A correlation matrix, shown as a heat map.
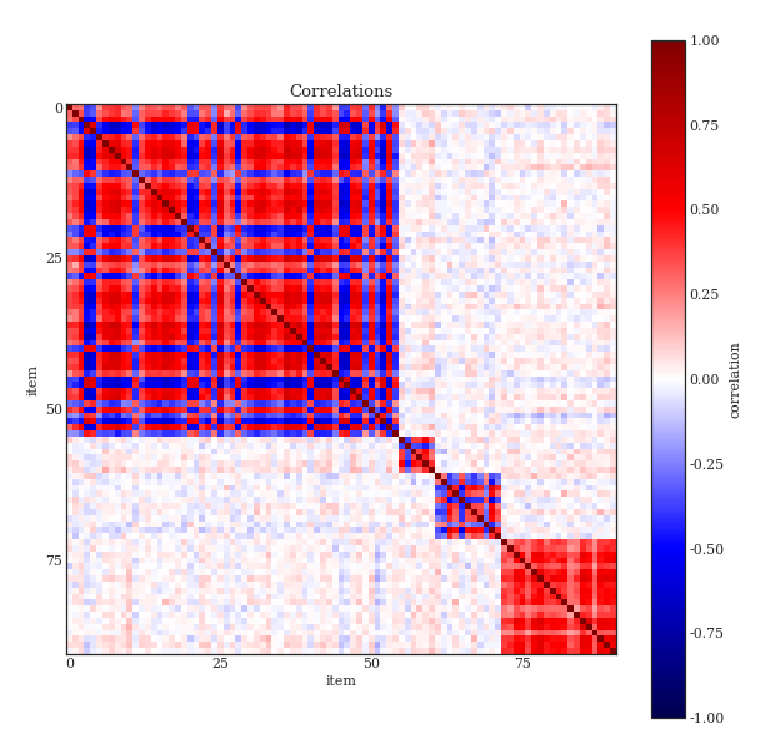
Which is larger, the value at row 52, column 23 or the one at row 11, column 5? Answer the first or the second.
the second
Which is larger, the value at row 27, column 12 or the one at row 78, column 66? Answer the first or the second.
the first
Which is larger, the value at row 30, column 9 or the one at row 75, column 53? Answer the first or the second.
the first
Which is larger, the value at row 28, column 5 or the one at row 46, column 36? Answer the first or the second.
the first
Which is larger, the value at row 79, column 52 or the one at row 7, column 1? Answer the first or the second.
the second
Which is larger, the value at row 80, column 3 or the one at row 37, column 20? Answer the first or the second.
the first
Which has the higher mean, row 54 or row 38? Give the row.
38
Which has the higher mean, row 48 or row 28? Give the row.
48
